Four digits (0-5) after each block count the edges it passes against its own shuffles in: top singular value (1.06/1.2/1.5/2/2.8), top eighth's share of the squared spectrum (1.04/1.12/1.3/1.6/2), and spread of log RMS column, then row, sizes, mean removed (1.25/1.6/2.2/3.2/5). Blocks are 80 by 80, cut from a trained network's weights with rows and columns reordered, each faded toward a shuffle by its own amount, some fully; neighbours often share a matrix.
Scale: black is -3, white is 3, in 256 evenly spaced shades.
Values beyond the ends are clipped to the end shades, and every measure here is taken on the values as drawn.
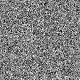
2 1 0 0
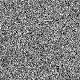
2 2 0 0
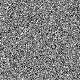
3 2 0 1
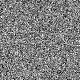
0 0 0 0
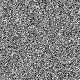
1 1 0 0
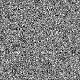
3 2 1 1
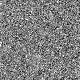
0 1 0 0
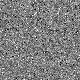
0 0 0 0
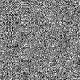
4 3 1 2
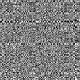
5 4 1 3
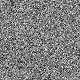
2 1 0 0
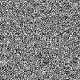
4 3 1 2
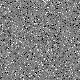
0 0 0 0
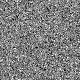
0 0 0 0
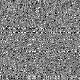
4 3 0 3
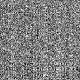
4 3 0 2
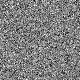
0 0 0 0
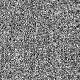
3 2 0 1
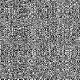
4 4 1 3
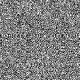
4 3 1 2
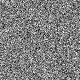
1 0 0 0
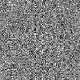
3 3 2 1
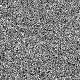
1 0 0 0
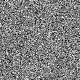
1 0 0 0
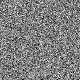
2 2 0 0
